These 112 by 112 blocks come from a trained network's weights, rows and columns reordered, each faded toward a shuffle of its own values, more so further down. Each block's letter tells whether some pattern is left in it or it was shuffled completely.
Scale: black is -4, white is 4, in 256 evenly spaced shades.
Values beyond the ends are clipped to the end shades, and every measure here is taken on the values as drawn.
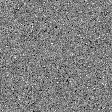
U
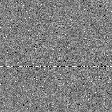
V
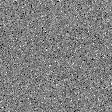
U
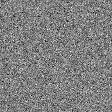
U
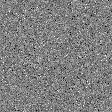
U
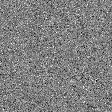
U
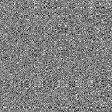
V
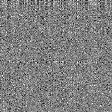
V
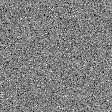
U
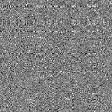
V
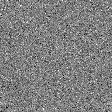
U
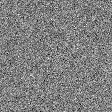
U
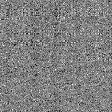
V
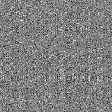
V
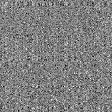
V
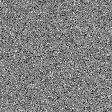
U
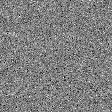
U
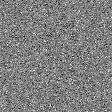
U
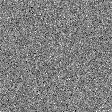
U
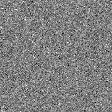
V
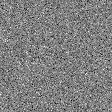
U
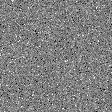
U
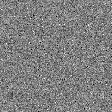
V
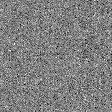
V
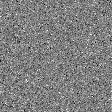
U
